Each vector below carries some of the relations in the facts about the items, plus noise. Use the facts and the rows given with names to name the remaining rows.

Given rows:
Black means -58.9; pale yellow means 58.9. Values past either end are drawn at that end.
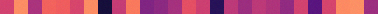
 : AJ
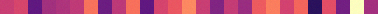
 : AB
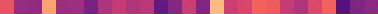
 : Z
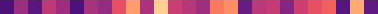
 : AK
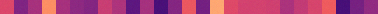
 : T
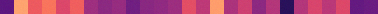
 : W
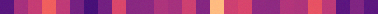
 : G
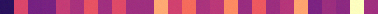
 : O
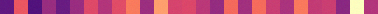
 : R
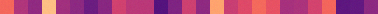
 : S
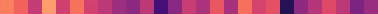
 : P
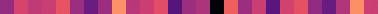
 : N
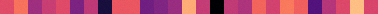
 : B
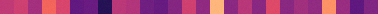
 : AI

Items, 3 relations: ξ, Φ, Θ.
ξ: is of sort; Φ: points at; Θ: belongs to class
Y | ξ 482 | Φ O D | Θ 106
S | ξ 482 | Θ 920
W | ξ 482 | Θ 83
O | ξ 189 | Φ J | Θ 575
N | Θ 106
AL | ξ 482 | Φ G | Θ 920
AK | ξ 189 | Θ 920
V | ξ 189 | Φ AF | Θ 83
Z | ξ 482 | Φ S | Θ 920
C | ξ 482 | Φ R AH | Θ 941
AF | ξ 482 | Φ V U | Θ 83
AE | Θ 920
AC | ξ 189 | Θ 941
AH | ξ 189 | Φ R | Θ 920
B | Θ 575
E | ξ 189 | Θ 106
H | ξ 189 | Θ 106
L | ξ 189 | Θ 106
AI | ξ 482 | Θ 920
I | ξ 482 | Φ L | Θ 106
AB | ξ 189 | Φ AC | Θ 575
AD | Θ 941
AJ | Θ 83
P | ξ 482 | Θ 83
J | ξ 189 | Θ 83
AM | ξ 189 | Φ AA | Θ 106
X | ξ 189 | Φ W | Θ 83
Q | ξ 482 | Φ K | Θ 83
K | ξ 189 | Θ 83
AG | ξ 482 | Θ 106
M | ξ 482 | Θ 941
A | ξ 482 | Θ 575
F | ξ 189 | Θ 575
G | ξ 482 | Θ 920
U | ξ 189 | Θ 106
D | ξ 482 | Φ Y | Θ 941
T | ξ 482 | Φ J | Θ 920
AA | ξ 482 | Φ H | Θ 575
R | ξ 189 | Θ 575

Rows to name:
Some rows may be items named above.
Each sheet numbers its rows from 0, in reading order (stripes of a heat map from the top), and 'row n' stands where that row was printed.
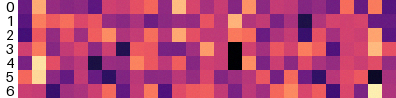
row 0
AC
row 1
W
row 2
X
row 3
B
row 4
AD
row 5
M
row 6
AB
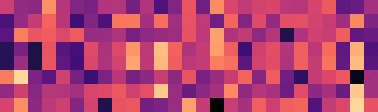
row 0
T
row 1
AE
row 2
W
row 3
AH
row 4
AH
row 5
M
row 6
AM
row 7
B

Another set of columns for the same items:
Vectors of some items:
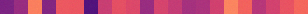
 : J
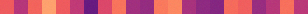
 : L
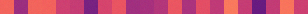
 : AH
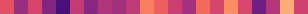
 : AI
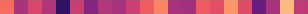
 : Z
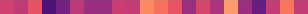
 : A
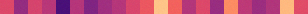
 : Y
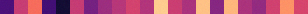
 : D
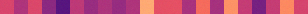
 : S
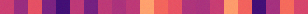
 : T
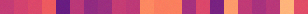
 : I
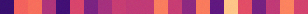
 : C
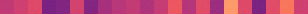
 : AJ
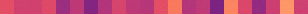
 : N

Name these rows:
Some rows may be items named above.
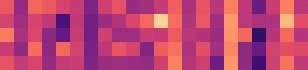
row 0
AH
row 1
Y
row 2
AE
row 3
O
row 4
B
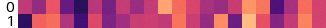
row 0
T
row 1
C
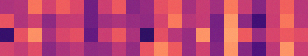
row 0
K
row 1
B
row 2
AC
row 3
AA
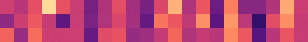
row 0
AM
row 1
AD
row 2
AK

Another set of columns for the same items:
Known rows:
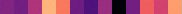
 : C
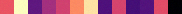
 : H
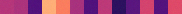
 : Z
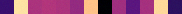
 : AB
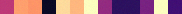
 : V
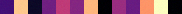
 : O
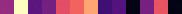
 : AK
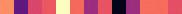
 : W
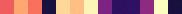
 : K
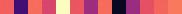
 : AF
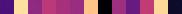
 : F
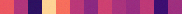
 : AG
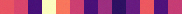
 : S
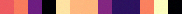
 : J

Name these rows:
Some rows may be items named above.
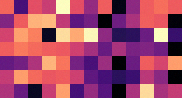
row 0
P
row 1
B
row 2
V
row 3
N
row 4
C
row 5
AE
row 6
D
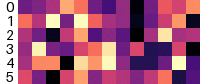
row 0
C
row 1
AJ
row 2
D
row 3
AM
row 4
X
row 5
Y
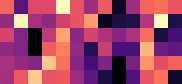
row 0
P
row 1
AC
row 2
Y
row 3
T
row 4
M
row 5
AD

